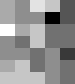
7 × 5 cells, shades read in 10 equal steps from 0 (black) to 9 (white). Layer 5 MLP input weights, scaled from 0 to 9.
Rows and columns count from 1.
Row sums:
29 19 30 24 21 26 30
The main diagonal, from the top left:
6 5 7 4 2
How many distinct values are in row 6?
4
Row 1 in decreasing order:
8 7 6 5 3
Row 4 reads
5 4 7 4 4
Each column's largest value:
9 7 8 7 4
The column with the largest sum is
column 1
